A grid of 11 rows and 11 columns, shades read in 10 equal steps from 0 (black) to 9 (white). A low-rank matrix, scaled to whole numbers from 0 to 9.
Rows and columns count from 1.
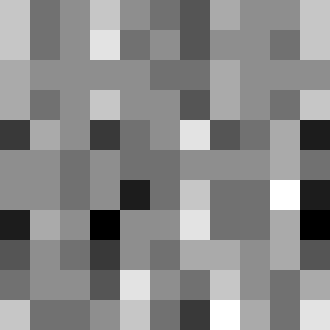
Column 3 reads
5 5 5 5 5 4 4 5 4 5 4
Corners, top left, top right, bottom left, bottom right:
7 7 7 8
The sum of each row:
58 57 55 57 46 52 49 44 49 56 60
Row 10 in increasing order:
3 4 4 4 5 5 5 5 6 7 8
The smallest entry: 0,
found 2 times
